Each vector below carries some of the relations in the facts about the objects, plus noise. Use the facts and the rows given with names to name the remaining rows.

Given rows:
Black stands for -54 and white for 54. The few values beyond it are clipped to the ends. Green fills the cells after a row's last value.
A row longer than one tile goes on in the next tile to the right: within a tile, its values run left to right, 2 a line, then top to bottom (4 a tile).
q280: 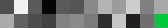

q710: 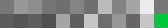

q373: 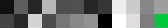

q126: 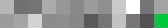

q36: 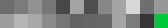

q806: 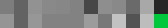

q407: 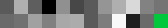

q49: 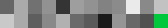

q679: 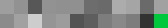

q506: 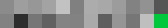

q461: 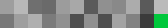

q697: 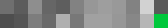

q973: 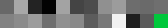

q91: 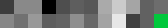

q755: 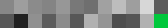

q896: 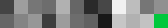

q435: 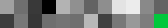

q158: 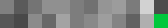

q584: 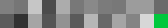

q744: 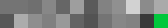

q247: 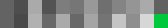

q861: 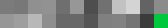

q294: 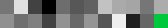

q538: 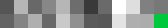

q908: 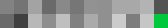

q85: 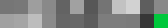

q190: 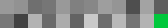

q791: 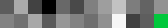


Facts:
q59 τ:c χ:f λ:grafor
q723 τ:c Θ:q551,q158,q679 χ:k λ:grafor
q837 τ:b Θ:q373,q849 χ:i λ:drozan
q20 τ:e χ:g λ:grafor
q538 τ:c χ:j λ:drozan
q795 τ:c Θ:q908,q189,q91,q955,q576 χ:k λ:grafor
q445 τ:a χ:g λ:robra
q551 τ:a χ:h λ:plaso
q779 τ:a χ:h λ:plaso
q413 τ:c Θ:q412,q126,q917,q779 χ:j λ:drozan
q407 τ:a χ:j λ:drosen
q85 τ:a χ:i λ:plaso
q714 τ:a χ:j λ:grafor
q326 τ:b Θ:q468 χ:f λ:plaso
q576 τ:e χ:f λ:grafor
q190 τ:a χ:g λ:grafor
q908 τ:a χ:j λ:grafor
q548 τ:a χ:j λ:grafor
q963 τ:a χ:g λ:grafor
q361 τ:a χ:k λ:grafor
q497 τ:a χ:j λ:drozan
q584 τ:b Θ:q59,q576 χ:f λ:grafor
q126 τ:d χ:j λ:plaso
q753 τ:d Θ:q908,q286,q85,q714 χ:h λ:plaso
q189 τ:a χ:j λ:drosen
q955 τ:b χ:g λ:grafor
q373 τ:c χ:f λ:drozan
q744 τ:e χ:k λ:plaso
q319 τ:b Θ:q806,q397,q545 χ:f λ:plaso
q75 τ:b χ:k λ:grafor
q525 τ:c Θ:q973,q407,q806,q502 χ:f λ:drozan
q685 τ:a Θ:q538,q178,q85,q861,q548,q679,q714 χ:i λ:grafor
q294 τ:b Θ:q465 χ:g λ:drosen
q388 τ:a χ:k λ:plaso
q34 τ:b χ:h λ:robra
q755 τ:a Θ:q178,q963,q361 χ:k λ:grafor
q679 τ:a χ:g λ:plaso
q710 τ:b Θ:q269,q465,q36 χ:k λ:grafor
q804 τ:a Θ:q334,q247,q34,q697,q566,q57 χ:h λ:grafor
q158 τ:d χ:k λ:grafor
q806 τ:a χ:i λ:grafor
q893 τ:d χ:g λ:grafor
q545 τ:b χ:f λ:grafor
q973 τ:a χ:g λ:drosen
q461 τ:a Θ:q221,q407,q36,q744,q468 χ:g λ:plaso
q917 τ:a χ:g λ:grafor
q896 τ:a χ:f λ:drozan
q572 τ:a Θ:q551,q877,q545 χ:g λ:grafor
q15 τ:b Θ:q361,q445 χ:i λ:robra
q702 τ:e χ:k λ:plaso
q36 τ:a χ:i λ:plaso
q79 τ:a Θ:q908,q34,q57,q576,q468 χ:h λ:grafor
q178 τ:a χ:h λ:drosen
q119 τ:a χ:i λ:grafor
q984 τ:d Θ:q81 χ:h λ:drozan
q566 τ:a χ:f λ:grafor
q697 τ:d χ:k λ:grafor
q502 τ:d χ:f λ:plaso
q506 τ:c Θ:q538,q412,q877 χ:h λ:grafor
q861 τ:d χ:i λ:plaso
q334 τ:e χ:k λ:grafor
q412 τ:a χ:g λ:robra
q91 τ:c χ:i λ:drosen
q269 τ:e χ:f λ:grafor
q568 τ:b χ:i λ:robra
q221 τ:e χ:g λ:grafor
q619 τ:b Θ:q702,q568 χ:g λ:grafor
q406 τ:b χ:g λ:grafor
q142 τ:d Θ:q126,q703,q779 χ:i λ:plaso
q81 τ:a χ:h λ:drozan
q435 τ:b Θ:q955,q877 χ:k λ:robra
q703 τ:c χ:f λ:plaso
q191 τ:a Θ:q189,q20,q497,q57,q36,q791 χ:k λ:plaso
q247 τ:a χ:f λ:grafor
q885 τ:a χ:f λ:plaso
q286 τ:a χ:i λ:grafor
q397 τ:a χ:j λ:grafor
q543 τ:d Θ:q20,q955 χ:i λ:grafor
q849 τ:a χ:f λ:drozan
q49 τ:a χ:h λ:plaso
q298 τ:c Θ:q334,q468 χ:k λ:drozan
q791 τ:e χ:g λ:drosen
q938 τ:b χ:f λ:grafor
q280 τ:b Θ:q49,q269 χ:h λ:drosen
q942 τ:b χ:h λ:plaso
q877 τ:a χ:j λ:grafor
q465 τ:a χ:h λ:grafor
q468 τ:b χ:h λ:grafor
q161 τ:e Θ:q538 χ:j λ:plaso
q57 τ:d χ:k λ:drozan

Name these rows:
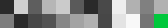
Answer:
q984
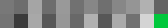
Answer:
q938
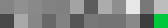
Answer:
q191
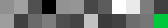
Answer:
q15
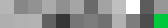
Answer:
q142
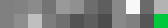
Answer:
q885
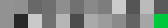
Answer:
q963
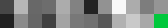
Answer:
q298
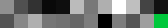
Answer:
q568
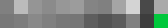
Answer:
q753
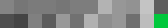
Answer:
q75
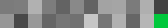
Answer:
q119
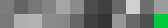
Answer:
q502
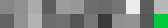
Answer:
q326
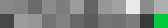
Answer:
q388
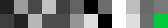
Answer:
q837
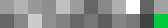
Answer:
q161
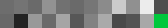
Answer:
q361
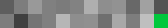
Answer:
q468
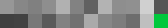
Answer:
q723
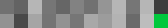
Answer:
q286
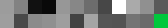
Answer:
q445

